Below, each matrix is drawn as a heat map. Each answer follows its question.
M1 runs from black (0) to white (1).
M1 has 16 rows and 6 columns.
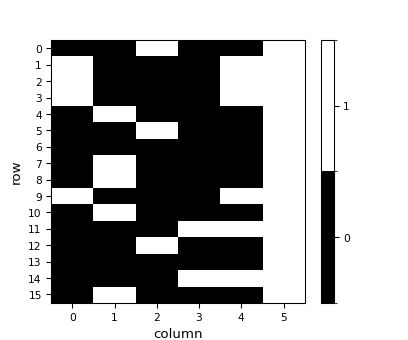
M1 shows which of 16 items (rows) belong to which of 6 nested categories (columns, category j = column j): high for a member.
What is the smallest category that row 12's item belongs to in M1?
2
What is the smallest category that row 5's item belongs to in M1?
2
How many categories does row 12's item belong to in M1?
2
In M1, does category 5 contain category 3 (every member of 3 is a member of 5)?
yes
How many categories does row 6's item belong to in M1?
1
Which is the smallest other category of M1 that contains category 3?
4
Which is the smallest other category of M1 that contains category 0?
4
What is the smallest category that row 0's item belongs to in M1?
2
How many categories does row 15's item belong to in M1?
2
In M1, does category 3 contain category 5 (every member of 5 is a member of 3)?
no
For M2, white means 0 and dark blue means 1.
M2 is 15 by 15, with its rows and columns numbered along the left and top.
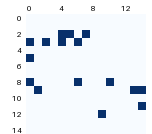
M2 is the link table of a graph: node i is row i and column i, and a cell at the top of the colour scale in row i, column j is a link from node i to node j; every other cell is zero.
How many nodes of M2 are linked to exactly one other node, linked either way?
6
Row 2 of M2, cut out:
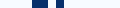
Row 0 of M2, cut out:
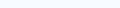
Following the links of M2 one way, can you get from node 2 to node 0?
yes
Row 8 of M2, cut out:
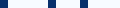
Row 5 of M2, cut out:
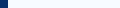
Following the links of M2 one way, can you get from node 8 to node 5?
no
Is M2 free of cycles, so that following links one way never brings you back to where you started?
yes
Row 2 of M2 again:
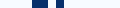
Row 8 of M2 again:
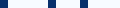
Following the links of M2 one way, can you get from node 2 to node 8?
no
